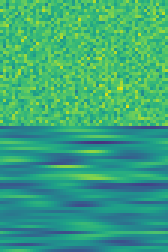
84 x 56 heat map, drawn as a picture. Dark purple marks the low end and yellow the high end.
The table splits into 2 rows of 1 panel. Panel 1,1: high, fine-grained. Panel 2,1: middling, streaked across, strong in contrast.
